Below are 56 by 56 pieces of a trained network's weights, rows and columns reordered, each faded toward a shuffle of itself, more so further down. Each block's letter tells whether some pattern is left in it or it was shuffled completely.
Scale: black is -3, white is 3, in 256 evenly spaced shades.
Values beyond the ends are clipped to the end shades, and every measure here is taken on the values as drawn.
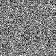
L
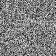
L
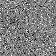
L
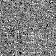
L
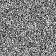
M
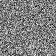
M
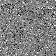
M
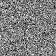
M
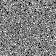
M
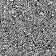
L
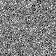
M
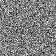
L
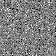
L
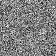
M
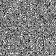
L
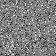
L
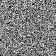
M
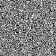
L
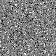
M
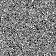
M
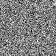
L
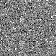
L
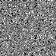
L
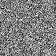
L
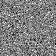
M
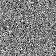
M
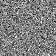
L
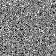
L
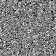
M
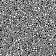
L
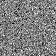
L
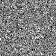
L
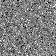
M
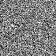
L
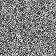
L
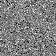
M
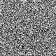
M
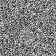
L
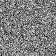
M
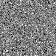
L
